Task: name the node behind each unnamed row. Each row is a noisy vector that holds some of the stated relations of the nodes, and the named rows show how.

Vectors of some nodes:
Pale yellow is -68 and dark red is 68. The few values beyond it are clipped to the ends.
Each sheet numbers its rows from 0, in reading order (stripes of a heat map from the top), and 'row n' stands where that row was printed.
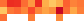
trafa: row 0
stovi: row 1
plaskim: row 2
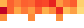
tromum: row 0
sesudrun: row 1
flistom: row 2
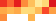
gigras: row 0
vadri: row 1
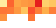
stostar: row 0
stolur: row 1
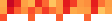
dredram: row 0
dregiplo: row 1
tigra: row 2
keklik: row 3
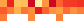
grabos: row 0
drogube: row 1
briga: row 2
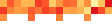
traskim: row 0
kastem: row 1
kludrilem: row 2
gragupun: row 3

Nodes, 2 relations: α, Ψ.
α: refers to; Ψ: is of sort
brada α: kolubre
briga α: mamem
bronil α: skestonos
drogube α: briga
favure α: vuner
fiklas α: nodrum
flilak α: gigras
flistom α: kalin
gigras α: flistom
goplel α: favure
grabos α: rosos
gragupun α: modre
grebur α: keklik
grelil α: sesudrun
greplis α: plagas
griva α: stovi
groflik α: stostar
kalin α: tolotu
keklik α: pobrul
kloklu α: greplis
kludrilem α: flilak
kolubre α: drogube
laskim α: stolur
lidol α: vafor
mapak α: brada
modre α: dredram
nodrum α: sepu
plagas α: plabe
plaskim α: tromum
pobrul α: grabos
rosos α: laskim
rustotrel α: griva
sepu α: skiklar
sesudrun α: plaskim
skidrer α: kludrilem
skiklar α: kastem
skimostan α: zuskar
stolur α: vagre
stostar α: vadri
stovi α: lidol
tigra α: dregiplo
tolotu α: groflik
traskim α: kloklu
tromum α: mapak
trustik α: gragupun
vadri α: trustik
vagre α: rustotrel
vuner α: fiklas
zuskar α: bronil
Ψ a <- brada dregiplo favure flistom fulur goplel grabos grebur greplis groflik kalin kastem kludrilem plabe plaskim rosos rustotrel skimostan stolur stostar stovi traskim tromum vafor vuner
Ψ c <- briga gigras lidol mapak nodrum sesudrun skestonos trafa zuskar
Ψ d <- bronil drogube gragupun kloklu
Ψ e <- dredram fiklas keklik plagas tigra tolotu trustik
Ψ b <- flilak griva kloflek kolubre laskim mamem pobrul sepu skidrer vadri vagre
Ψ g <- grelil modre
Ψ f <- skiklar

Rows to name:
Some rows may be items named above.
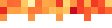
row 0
kludrilem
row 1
stostar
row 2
mamem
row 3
kastem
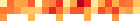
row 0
stostar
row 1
sepu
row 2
kolubre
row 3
skidrer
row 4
kalin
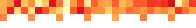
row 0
fiklas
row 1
gragupun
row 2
skiklar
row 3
groflik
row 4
grelil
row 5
briga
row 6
kloklu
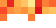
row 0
stovi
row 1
trustik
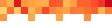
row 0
nodrum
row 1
modre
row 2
grelil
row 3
mapak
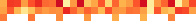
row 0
tolotu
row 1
lidol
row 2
drogube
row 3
vuner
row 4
grelil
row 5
flilak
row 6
bronil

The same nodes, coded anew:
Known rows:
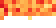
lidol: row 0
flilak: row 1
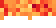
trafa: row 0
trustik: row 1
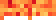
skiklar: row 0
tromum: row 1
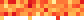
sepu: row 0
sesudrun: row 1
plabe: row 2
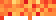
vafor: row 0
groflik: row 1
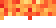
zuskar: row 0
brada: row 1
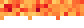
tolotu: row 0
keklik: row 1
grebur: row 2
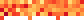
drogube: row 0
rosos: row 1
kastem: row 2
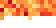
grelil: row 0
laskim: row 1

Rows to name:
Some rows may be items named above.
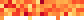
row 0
modre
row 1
vadri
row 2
kalin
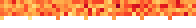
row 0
skidrer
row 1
pobrul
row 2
flistom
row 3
nodrum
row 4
gragupun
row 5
bronil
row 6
skiklar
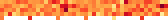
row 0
kalin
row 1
stovi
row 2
dredram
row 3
kludrilem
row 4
vadri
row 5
kloklu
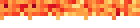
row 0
gragupun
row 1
gragupun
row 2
gigras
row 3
zuskar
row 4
briga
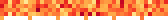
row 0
mapak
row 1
keklik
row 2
modre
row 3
kolubre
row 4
fiklas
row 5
stostar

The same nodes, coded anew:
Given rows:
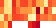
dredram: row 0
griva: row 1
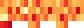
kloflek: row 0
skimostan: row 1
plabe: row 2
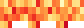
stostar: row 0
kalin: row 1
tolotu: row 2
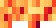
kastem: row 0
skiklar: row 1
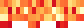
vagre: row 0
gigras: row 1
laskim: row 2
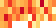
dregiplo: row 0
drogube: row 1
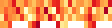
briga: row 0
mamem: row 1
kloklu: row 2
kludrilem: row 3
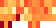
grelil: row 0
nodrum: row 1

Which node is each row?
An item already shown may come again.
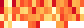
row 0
gragupun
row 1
gigras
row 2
briga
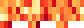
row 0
kolubre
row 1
modre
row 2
briga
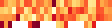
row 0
grelil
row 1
skidrer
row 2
stostar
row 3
trustik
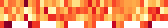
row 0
skidrer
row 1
pobrul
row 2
groflik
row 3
lidol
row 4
sesudrun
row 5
vadri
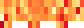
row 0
keklik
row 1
mapak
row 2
flistom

